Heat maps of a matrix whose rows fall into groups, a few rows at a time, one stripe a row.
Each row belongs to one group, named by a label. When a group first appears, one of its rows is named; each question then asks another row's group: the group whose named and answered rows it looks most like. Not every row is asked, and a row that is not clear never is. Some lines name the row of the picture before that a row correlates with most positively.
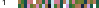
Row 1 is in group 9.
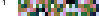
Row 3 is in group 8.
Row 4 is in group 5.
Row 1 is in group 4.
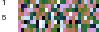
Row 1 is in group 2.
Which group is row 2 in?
8
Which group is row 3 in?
4
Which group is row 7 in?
5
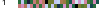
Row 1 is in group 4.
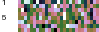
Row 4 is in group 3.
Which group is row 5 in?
3
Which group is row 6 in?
4
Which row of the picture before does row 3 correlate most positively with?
1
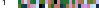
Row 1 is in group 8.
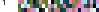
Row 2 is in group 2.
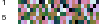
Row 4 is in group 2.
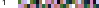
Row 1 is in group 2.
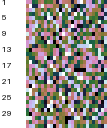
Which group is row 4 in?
9
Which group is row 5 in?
5
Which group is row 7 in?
3
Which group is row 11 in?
5
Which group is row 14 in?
4
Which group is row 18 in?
4
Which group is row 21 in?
5
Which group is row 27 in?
5
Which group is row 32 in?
5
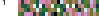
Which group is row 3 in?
2
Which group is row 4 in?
8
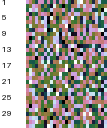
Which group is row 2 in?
8
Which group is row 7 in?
2
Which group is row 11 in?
8
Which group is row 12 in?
3
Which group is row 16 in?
9
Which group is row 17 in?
2
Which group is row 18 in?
2
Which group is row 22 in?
2
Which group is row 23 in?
5
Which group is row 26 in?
8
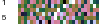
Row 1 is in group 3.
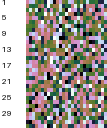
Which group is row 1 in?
5
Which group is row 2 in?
9
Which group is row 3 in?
3
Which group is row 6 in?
9
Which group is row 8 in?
9
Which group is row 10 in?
8
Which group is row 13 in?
2
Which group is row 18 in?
3
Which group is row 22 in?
4
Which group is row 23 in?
9
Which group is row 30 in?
5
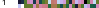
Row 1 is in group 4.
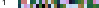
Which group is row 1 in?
3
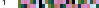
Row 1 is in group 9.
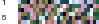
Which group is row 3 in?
4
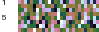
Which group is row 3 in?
8
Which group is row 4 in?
2
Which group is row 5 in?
2
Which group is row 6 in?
3
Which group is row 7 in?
5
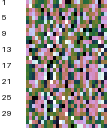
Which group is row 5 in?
8
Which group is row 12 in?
5
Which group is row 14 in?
4
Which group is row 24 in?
9
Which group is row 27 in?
8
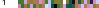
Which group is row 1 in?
3
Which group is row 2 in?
8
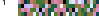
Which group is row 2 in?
4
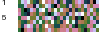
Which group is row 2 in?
8
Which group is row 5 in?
3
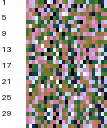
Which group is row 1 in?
5
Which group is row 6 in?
3
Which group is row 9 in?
8
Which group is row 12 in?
9
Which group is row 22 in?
9
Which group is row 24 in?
4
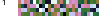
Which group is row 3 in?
5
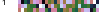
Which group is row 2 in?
5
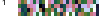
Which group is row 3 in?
2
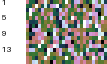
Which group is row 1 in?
2
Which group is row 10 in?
4
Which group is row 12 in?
8
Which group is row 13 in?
5
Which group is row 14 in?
9
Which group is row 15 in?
2
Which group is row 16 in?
8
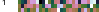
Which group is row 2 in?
4
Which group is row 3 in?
2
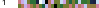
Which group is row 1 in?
5
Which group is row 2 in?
8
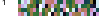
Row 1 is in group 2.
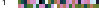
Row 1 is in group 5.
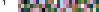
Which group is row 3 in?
2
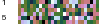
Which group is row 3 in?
2
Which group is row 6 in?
8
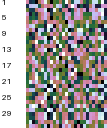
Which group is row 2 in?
3
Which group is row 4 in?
2
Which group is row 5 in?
2
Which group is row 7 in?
5
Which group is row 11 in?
3
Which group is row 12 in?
9
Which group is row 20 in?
3
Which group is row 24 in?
2
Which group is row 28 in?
5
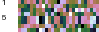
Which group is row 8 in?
5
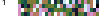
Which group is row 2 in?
2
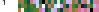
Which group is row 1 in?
2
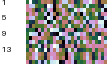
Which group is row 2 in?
5
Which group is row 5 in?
5
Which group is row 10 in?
4
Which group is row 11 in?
8
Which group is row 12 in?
8
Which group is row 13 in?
3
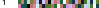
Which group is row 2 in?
2
